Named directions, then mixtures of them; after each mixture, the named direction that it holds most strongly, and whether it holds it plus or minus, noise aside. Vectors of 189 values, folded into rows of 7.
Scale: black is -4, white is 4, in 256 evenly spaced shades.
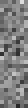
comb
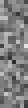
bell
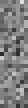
comb, plus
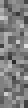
bell, plus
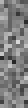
bell, plus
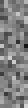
bell, minus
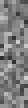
bell, plus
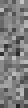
comb, plus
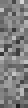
comb, plus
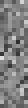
comb, plus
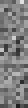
comb, plus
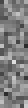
bell, minus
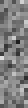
comb, plus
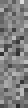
comb, plus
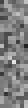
bell, minus
